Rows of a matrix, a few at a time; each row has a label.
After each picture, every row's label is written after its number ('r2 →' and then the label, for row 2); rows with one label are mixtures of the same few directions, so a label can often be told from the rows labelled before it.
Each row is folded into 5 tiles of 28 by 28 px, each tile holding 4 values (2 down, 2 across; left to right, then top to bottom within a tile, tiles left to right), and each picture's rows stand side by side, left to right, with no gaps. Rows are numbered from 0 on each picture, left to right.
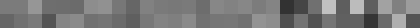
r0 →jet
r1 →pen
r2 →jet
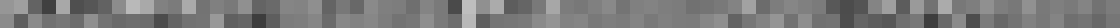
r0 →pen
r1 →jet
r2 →jet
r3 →jet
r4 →pen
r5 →pen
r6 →jet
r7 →jet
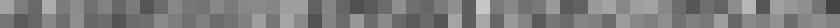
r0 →jet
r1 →jet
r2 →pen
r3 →pen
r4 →pen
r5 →pen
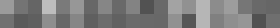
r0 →jet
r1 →pen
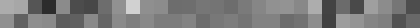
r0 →pen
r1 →pen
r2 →jet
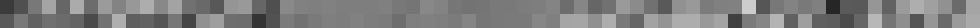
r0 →jet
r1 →jet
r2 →jet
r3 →pen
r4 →jet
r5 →pen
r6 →pen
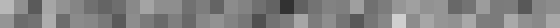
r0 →jet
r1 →jet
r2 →jet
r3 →jet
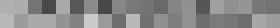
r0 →jet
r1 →pen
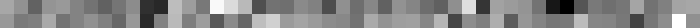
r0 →jet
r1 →pen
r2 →jet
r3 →pen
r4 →jet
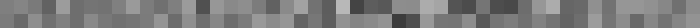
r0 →pen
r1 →pen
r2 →pen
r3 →pen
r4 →pen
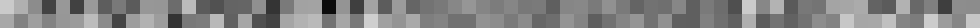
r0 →jet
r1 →pen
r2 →jet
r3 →pen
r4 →pen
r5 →jet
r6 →jet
